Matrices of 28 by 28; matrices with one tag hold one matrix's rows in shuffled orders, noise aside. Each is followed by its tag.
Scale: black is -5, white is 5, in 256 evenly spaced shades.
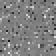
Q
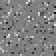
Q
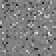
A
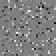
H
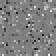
A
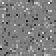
A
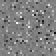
H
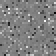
Q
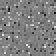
Q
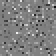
H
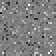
A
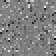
Q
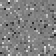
Q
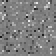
A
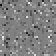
A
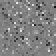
H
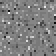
Q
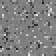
A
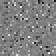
H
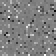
Q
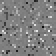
A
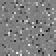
H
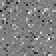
A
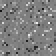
A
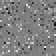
Q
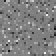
Q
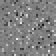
H
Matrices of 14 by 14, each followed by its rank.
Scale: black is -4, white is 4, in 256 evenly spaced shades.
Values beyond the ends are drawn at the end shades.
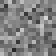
full rank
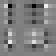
one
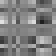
one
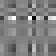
one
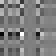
one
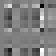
one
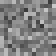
full rank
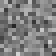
full rank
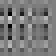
one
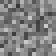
full rank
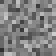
full rank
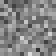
full rank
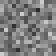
full rank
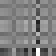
one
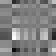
one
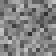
full rank
